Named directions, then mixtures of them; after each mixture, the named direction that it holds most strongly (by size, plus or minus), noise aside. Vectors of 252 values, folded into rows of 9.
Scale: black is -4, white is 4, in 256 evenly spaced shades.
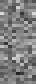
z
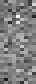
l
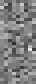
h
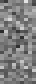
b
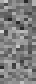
b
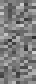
h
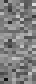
l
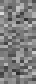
z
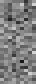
h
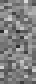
b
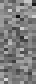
l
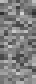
z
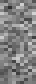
z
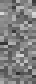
z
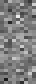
l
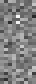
l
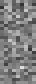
h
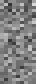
h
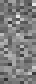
l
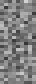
z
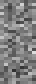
h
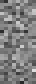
b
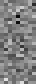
l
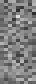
l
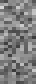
b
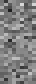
h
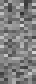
h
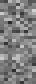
z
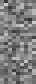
z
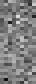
l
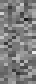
z
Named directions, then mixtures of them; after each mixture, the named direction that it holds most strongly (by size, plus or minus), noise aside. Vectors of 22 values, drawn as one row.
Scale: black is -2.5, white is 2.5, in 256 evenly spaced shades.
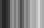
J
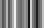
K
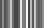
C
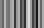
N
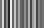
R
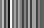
R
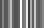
C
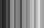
J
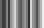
K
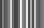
C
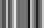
K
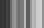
J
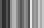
J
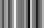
K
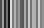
R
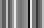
K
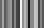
N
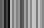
J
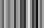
N
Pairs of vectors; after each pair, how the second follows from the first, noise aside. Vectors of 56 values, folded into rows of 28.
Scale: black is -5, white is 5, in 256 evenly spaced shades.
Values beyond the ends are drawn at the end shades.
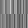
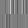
partly zeroed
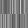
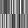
scaled up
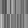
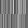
shuffled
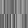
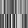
scaled up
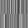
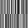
scaled up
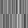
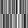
scaled up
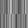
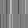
partly zeroed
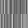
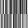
scaled up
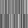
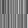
shuffled
